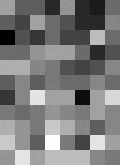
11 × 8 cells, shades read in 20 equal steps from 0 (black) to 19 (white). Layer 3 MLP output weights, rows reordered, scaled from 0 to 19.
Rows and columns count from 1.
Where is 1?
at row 7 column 6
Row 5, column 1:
13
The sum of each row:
53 54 50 68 72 67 84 78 88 95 101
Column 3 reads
7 12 4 11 10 7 17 9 9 7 12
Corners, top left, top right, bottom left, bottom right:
12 8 11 9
